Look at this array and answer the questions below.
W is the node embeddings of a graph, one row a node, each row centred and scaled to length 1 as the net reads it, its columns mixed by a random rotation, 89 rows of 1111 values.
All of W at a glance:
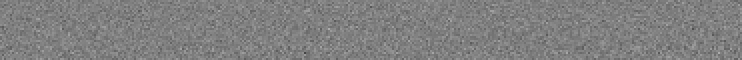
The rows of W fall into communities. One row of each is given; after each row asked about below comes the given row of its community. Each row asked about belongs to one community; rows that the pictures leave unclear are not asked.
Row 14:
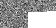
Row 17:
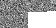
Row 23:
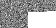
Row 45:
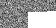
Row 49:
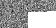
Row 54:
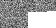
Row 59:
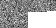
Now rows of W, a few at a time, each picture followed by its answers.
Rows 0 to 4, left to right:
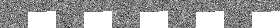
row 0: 14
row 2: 59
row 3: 59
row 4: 54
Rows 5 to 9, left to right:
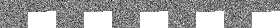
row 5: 49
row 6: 45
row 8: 14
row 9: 59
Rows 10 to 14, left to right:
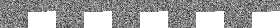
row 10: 17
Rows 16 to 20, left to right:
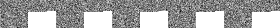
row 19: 49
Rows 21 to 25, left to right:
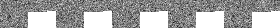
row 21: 59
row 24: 45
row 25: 59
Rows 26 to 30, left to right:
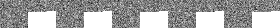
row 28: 45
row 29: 59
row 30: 54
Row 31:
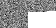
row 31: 49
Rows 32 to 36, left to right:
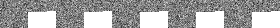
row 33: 23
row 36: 49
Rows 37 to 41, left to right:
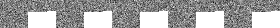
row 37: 54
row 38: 49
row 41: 45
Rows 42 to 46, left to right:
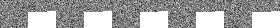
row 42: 54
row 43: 54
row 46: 17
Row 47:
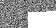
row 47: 23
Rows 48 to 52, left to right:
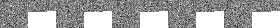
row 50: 17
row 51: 23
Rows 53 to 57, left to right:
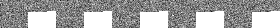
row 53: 49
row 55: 59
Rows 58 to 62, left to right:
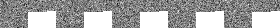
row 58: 14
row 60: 45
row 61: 23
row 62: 23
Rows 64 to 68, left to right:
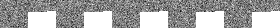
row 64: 59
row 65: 54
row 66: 54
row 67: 49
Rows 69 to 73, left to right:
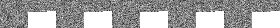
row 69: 59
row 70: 23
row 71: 23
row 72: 59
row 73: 23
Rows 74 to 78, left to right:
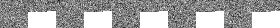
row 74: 54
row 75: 14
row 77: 45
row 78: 59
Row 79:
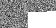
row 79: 49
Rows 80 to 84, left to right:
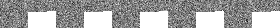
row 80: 49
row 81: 54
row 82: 49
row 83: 17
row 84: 17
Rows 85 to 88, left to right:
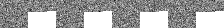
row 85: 45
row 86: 49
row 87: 14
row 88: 45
